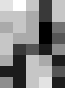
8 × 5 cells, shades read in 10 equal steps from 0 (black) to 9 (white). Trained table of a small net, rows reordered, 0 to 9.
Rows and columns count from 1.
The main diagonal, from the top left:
8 7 6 0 5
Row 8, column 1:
5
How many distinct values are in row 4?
4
